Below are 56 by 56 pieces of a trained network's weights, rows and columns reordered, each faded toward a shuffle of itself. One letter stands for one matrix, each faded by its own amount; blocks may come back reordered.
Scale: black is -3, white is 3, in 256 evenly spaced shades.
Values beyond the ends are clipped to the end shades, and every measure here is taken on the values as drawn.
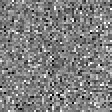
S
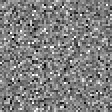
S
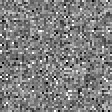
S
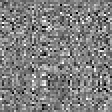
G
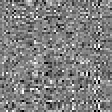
G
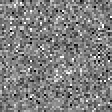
S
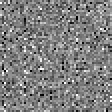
S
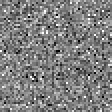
S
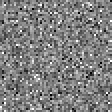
S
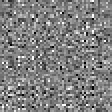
G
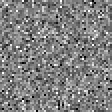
S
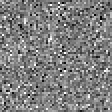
S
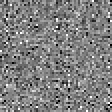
S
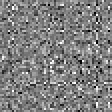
G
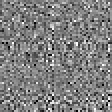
G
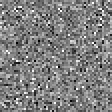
S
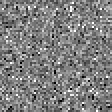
S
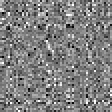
G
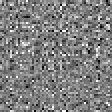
G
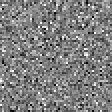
S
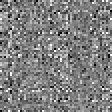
G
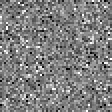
S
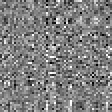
G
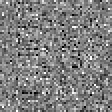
S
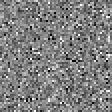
S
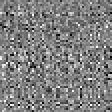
G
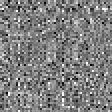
G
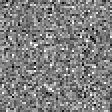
S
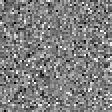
S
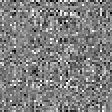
G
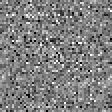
S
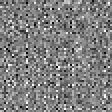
G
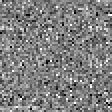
S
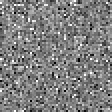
S
